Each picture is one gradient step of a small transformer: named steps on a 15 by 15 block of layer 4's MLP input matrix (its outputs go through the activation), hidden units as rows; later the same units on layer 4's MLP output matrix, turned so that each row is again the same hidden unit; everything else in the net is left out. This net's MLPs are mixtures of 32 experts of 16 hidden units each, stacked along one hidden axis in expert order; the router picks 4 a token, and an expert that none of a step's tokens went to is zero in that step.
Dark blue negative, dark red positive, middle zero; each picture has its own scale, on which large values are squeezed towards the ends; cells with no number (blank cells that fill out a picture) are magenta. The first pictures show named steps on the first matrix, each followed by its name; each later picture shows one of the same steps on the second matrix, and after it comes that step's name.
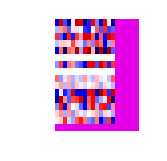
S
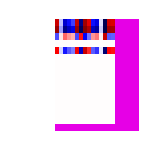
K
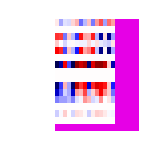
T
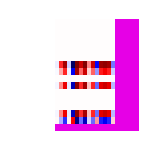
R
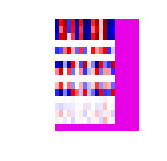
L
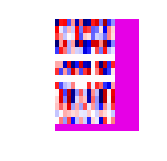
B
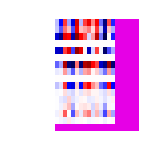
L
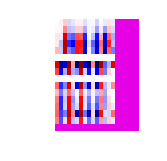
B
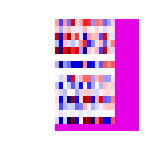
S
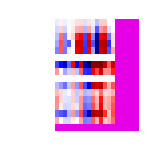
B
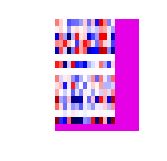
S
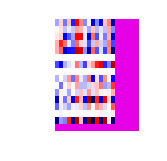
S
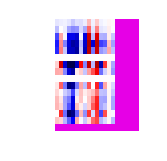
B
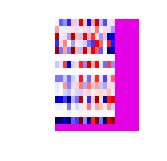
S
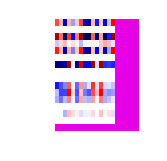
T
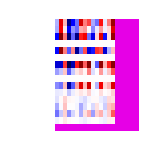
L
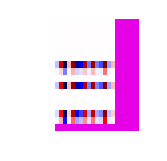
R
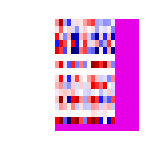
S
